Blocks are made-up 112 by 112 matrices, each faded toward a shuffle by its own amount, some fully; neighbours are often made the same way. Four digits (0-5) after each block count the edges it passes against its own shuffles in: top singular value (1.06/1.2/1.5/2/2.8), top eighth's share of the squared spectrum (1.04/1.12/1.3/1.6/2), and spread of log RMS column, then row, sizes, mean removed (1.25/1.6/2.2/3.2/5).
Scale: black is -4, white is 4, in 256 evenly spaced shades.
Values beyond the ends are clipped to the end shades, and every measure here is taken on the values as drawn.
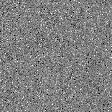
3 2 0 0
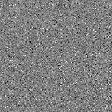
4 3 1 1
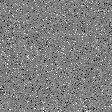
0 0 0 0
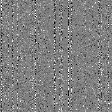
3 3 4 0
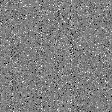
1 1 2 0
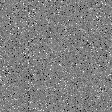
1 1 1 0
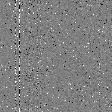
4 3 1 0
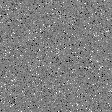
0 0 0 0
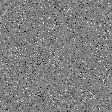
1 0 1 0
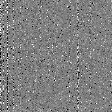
3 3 3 0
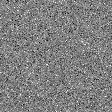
3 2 0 0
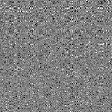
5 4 2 3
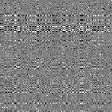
5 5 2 4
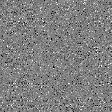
4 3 1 2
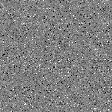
3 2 1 1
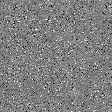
3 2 0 0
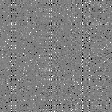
5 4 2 2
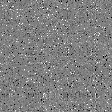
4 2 1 0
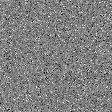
0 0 0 0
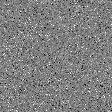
0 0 0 0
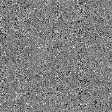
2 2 3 2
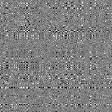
5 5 3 4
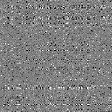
5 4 2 3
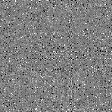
4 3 2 2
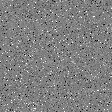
0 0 0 0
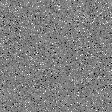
3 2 1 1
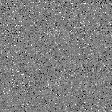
3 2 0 1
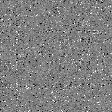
3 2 1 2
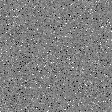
2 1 0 0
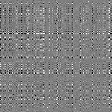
5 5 4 4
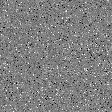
2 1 0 0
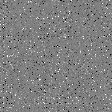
3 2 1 1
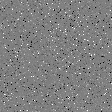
0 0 0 0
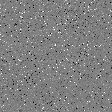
2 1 0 0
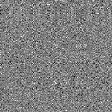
4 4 2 2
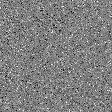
0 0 0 0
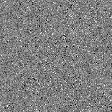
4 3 1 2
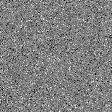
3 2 0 0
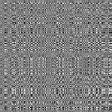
5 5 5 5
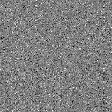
4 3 1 1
